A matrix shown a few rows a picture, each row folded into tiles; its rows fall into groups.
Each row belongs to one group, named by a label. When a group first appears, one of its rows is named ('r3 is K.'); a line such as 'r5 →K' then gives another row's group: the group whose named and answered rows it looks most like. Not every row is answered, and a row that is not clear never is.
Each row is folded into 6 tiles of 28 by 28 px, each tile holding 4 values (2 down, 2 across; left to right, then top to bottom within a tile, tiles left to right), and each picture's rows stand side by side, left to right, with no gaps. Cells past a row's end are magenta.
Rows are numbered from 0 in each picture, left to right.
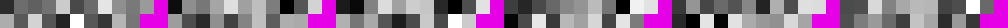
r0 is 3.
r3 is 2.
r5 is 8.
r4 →2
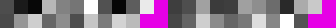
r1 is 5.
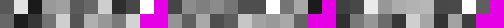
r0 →2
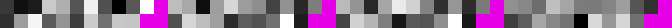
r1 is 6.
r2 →6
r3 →6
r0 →2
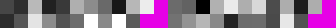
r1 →6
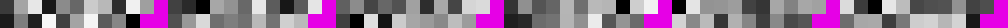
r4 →3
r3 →2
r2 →2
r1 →2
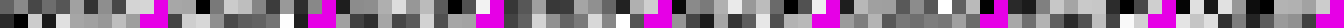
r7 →3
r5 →3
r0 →2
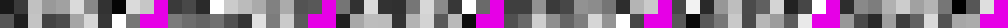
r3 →5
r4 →2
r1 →6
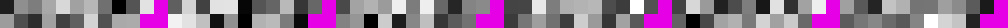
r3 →8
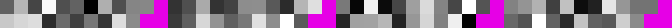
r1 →5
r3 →3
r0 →3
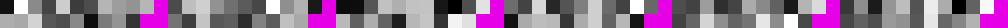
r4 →5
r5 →2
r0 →3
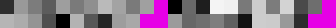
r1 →6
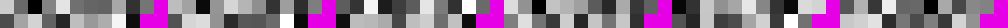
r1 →6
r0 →6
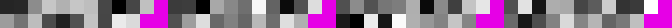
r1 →2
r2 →2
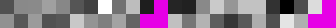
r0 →3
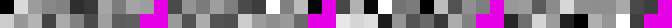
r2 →3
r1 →3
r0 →3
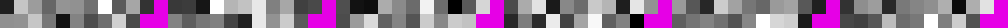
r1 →6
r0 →3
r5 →5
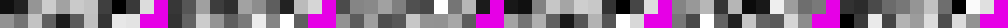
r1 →5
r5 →2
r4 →3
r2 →3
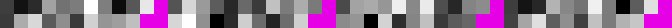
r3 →2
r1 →3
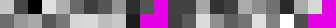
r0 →6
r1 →5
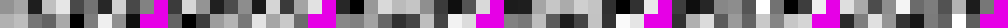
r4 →2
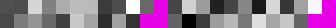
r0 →8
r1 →5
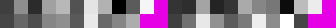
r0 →2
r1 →5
